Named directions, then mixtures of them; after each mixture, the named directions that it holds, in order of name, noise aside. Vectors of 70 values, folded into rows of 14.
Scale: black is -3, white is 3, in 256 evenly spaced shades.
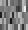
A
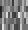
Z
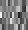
A, Z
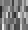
Z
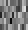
A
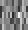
A, Z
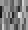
A, Z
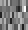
A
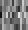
A, Z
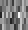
A, Z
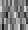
A, Z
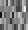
A
